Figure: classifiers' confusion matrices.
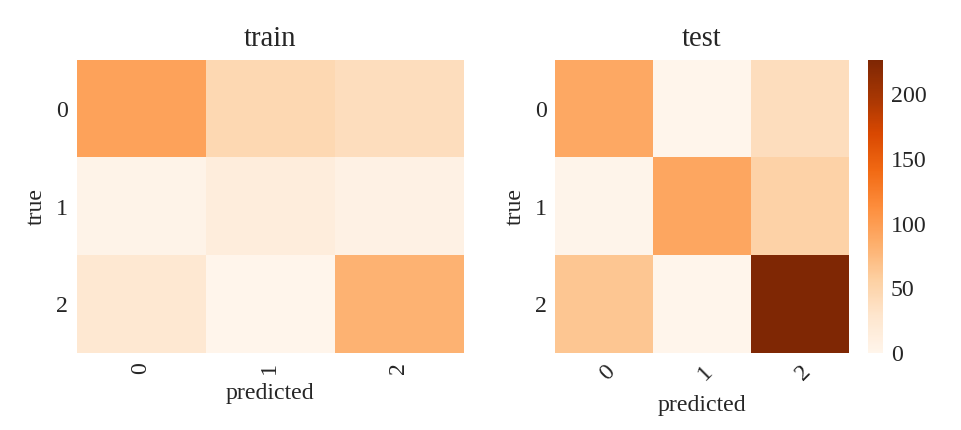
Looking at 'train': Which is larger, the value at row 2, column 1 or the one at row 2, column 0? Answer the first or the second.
the second
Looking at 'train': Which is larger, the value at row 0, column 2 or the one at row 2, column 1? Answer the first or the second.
the first
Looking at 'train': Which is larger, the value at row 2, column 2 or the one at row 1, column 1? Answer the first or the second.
the first
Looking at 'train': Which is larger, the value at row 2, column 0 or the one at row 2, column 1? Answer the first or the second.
the first
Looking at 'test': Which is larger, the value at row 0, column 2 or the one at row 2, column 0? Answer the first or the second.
the second
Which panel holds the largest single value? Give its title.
test
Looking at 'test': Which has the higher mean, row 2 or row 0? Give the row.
2
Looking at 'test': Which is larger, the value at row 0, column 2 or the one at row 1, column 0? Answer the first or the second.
the first
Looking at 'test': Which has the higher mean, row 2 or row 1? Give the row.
2
